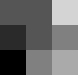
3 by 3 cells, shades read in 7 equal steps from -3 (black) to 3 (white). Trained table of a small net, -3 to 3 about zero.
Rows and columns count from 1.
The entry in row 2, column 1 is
-2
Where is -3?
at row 3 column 1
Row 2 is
-2 -1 0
